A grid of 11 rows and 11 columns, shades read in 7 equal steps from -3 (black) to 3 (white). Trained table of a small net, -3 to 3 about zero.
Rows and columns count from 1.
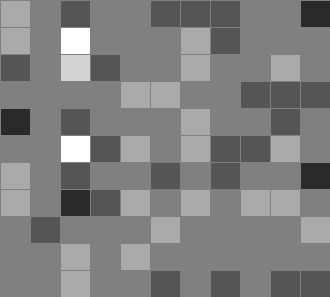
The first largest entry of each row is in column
1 3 3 5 7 3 1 1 6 3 3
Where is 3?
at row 2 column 3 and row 6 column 3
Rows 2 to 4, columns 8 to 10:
-1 0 0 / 0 0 1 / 0 -1 -1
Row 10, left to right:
0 0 1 0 1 0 0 0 0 0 0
